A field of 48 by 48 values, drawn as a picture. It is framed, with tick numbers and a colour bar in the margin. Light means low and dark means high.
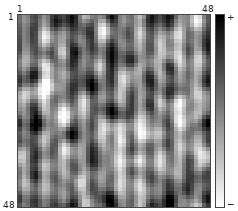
Lone odd cells: none. Stripes: upright, repeating 10 times. Slope: none.
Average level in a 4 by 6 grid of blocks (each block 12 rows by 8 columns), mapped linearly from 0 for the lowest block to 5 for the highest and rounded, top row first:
354332 / 135241 / 423021 / 334044
